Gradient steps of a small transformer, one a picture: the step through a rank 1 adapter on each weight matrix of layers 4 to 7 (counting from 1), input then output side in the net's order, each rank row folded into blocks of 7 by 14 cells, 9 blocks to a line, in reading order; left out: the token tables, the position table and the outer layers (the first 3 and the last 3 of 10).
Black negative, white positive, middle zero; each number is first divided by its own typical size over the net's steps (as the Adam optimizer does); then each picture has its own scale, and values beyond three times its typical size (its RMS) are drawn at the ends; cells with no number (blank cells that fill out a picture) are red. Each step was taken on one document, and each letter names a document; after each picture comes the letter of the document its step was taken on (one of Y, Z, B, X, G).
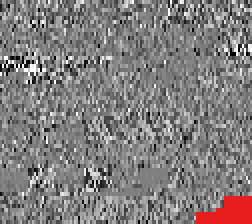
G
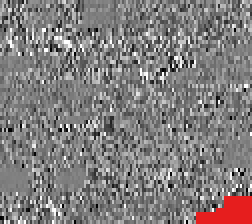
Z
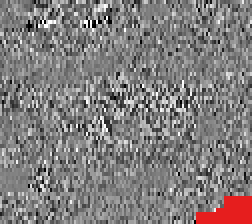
G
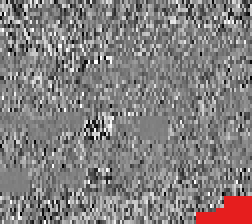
Z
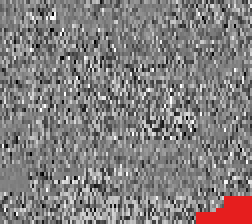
G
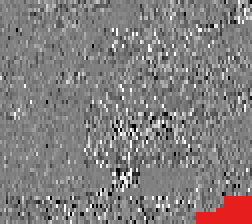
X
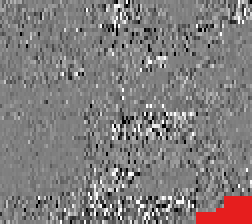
X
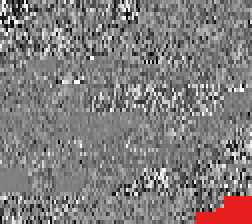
Z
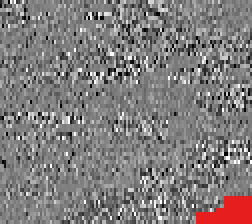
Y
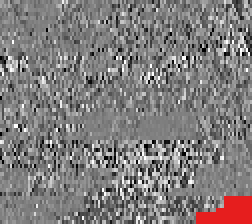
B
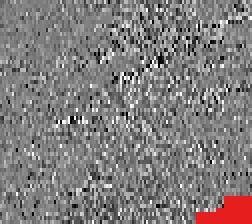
Y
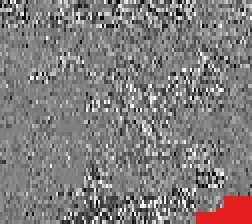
Y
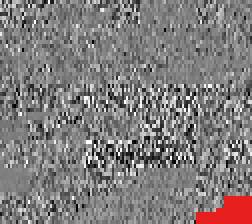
G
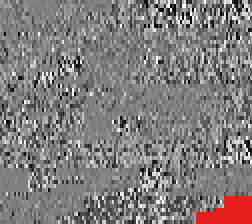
B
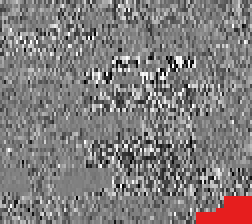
Z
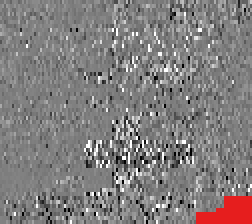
X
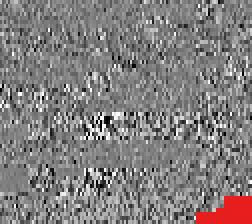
G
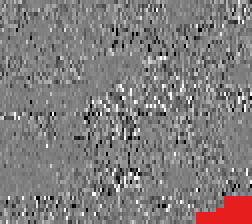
X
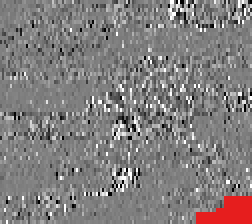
X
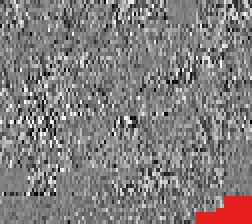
B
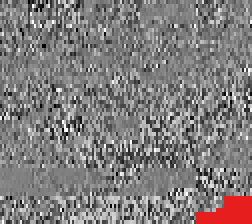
G
